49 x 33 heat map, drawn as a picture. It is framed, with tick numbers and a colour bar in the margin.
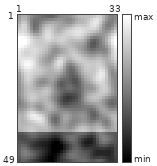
There are no regular stripes. The top part is higher, up to a seam about 80% of the way down. There are no lone odd cells. The top left is the ninth with the highest average.
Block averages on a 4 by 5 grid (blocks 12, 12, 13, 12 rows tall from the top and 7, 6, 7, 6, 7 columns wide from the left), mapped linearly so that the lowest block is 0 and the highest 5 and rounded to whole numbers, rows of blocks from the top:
54444 | 54344 | 44233 | 20111
